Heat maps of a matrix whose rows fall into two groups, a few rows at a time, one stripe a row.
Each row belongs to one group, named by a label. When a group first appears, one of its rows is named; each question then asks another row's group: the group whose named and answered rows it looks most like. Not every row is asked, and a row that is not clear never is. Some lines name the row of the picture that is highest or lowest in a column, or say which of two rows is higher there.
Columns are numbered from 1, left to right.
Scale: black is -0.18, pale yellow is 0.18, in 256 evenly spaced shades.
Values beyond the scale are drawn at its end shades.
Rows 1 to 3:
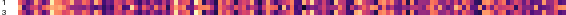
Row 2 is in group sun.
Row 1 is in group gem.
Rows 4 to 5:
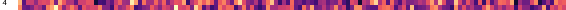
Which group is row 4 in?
sun
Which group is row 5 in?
gem
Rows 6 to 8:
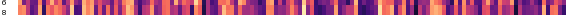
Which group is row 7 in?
gem
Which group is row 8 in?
gem
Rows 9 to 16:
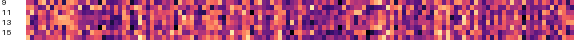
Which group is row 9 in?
sun
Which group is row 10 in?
gem
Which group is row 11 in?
sun
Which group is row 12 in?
sun
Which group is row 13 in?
sun
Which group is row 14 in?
sun
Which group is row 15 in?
gem
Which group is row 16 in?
sun
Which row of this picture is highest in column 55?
11
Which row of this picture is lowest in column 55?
10
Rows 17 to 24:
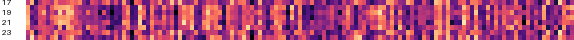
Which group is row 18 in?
sun
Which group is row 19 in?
sun
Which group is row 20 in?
sun
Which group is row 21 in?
sun
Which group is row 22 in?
sun
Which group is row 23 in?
gem
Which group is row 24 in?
sun
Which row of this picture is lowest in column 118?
24
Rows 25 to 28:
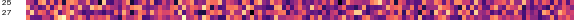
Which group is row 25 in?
sun
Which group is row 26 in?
gem
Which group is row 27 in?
sun
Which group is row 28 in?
gem
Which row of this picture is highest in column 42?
25
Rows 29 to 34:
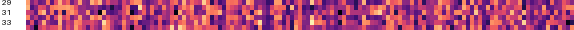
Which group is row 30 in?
sun
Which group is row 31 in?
sun
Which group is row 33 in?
gem
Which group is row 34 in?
gem
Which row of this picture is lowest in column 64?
33
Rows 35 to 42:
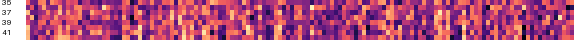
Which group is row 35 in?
sun
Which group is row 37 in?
gem
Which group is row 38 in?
gem
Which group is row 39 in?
sun
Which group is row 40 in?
sun
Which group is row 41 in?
gem
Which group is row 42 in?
sun
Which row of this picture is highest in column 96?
38
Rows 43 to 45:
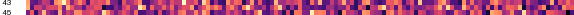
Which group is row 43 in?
gem
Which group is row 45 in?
gem
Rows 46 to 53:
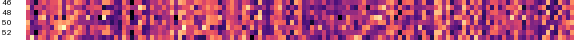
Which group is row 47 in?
sun
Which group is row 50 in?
sun
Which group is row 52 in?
gem
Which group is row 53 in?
sun
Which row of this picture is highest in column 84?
53
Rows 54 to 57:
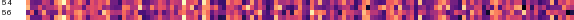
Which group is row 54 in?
gem
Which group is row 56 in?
gem
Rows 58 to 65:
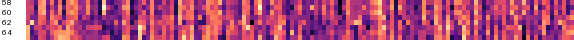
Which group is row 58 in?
sun
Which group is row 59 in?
sun
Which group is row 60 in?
sun
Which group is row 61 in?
sun
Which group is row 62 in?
sun
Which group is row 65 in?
sun
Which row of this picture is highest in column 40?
65
